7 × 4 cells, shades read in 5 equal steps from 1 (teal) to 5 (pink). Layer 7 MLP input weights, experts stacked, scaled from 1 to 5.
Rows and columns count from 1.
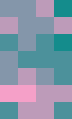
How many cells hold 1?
2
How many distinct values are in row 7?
2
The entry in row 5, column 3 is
3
